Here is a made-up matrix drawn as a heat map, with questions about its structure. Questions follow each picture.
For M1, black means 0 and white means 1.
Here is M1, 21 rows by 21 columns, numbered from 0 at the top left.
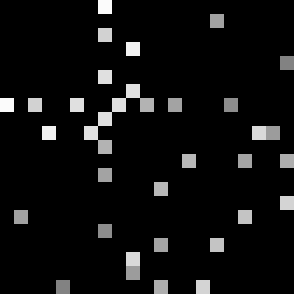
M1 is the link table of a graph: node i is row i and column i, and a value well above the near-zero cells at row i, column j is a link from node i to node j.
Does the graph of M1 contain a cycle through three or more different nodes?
no
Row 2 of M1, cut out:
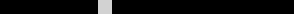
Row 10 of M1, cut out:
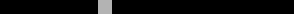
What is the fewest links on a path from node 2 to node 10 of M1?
2
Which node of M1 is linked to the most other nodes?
node 7
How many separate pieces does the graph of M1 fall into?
3
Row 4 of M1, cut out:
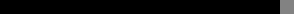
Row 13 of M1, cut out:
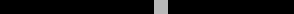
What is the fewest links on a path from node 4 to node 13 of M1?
3
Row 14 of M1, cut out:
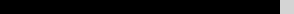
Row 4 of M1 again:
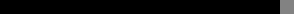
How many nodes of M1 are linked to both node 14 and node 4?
1
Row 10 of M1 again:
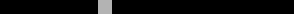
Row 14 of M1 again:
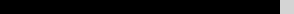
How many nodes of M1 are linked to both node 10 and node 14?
0
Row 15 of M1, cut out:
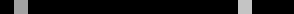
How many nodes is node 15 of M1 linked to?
2
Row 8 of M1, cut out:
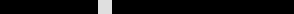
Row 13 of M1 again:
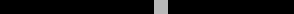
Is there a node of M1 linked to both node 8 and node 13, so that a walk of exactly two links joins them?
no
